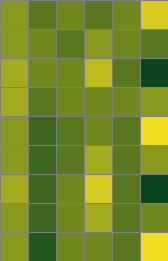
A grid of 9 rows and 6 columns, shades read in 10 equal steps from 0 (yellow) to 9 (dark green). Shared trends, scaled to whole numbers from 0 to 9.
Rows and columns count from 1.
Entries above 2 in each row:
5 6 5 6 5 6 5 6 5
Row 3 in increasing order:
2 3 5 5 6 9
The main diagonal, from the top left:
4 5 5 5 6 4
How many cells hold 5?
15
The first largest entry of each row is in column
2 3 6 2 2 2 6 2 2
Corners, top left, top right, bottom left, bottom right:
4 1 4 0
